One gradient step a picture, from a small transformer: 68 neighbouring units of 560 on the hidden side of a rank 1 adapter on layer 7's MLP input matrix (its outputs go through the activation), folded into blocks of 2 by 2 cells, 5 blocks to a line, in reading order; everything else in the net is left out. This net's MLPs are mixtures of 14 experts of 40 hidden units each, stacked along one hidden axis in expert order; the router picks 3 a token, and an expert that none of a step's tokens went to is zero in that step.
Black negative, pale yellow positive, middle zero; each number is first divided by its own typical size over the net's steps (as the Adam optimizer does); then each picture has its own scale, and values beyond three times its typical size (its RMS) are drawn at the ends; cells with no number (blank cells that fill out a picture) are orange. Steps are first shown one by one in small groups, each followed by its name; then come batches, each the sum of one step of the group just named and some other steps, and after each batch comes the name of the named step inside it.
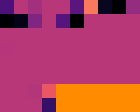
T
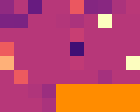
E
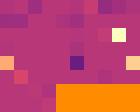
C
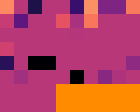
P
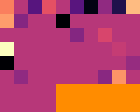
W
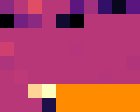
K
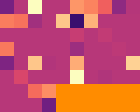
K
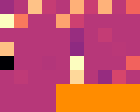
W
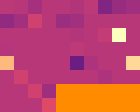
C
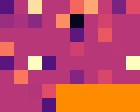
T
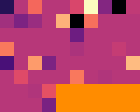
T
